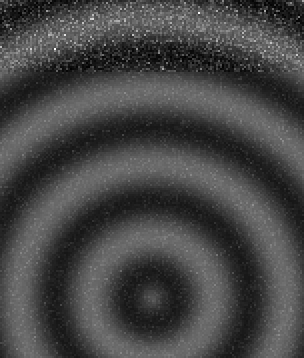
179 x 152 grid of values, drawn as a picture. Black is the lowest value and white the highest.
Rings spread out from the bottom middle. No single row or column stands out from its neighbours. The bottom part is calmer, past a seam about 20% of the way down. On average the colour sits 30% of the way up the scale.
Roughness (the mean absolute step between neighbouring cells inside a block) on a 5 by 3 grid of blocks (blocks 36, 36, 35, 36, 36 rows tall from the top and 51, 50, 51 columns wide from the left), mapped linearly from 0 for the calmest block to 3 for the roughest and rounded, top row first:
333 | 000 | 000 | 000 | 000
